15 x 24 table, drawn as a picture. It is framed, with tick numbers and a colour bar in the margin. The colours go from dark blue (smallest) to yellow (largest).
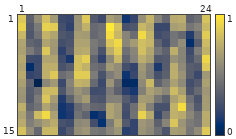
The ninth with the highest average is the top middle. Upright stripes repeat 6 times across the table. No overall slope runs across the table. Streaks run downward.
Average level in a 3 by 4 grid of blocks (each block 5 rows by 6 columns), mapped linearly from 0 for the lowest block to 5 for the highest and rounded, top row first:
4 4 5 3 / 2 3 0 3 / 4 0 2 5
